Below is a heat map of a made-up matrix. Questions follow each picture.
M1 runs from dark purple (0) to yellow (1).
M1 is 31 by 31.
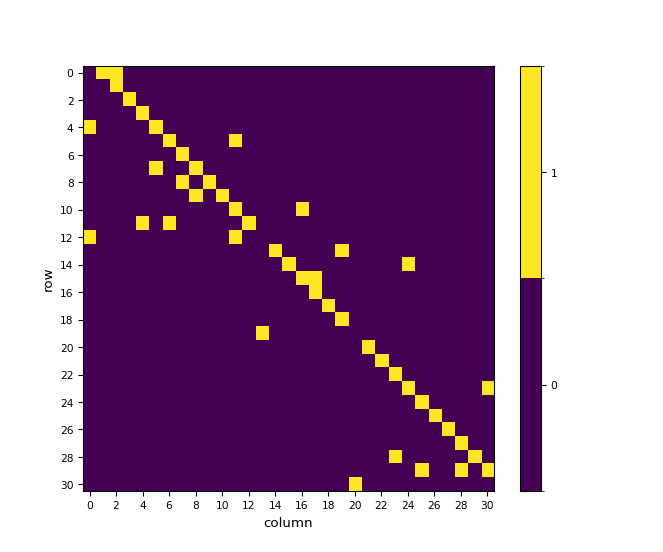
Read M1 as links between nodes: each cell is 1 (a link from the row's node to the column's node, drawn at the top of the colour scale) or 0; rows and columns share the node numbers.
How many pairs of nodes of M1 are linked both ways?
5
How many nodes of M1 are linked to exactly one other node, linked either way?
0
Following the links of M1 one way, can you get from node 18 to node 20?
yes
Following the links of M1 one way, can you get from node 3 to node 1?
yes
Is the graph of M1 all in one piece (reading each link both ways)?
yes
